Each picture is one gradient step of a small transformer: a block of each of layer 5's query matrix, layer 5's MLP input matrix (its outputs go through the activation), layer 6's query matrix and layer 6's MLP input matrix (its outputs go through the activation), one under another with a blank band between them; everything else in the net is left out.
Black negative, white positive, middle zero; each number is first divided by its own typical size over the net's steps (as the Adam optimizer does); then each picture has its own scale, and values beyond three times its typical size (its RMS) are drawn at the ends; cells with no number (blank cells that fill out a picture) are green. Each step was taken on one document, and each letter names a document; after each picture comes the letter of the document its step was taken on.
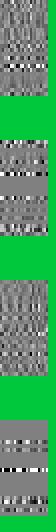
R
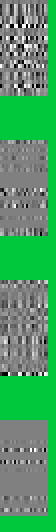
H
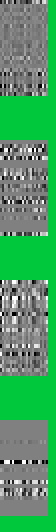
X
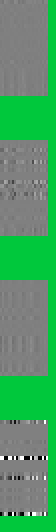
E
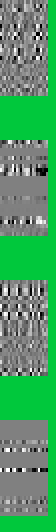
R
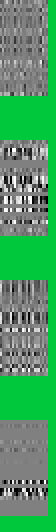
X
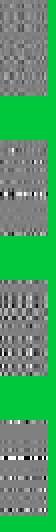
E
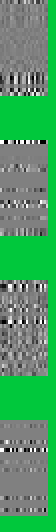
H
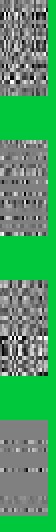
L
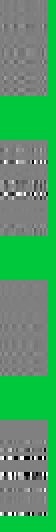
E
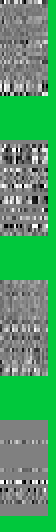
X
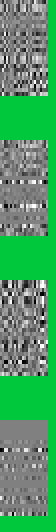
L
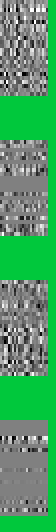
L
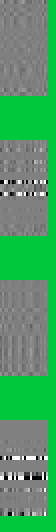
E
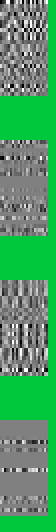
R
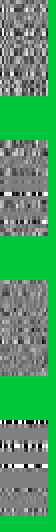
L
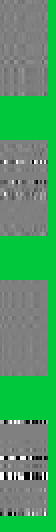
E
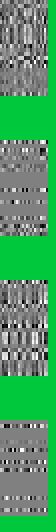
H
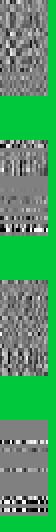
R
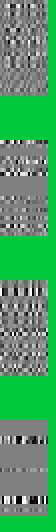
R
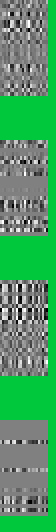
R
